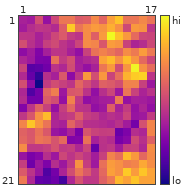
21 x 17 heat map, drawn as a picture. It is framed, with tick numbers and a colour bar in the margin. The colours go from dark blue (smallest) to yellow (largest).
The ninth with the highest average is the top right. The field is mottled with small blotches. The halves do not mirror each other.
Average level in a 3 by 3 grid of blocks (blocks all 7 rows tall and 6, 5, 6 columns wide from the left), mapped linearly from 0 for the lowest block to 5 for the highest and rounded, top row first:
0 3 5
1 1 1
0 1 4
